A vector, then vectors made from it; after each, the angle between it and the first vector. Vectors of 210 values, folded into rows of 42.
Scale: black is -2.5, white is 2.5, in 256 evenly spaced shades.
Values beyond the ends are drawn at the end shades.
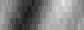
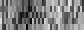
partly aligned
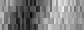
nearly parallel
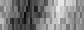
nearly parallel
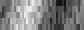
nearly opposite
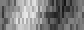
nearly opposite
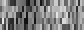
partly aligned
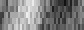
nearly opposite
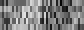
partly opposed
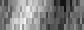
nearly opposite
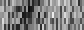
partly aligned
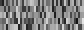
orthogonal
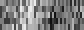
partly opposed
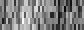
partly opposed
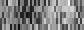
partly aligned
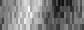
nearly opposite
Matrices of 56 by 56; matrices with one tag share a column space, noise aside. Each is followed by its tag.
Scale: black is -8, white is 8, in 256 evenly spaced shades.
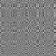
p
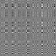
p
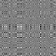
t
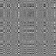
p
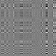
p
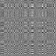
p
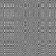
p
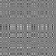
t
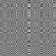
p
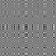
t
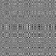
t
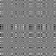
t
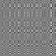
p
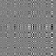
t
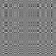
p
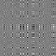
t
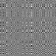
p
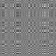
p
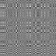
p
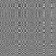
p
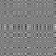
t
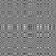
t
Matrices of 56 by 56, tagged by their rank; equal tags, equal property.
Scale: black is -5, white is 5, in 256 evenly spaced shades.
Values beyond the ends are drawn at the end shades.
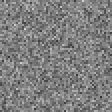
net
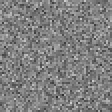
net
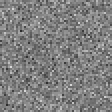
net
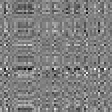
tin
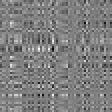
tin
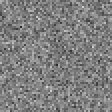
net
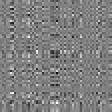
tin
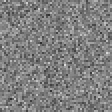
net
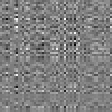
tin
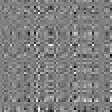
tin
